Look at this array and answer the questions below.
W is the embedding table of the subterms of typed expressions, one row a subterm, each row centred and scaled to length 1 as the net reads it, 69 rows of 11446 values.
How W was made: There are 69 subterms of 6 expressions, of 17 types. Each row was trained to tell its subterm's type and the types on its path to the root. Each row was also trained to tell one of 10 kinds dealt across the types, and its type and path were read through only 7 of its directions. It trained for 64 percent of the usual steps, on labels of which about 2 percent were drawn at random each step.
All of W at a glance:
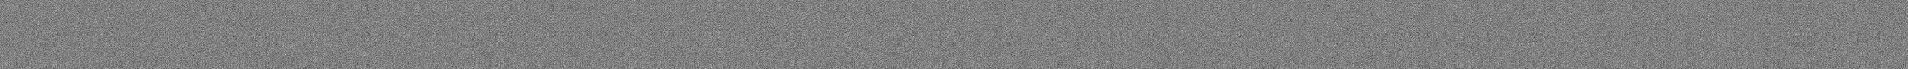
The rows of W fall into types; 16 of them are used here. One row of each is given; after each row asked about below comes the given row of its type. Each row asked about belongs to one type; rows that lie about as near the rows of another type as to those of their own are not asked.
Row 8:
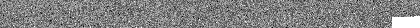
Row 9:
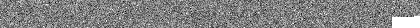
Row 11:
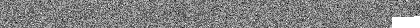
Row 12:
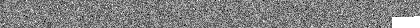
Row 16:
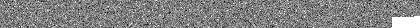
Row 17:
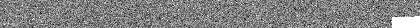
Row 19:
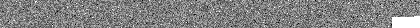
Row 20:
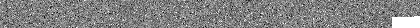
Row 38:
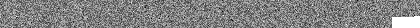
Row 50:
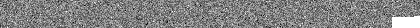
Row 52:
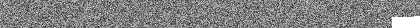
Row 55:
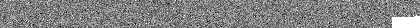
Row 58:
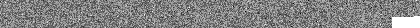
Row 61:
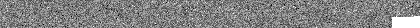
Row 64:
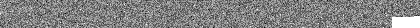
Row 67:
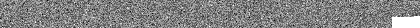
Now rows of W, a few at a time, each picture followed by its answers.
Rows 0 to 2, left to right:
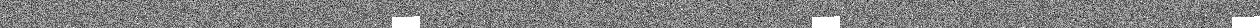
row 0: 64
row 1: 38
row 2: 50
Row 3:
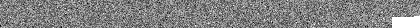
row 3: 19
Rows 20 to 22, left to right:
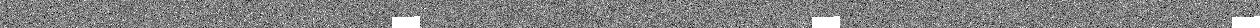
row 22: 16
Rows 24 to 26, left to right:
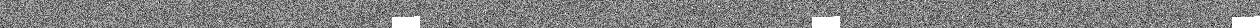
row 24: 50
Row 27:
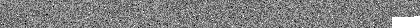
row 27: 8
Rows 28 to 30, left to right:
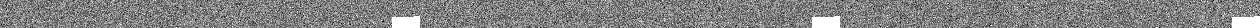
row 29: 50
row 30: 58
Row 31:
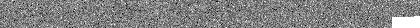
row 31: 8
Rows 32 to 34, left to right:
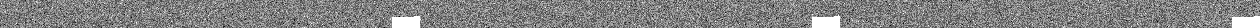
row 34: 58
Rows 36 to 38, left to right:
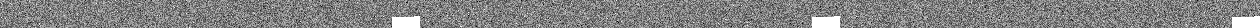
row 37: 64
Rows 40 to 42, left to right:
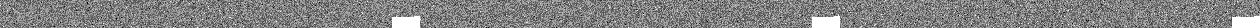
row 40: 19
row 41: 64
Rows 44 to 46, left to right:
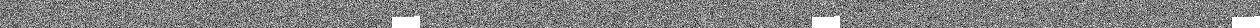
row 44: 16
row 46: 16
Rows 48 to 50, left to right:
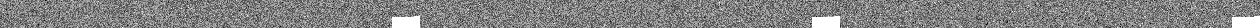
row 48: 8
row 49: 61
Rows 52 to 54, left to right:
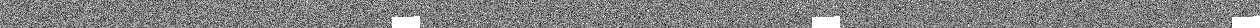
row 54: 19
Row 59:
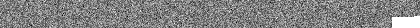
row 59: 50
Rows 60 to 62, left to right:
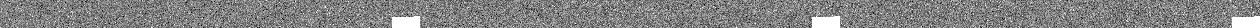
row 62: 64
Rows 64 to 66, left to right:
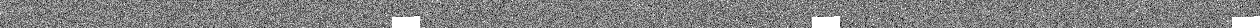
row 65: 64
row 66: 61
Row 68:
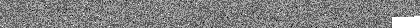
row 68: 16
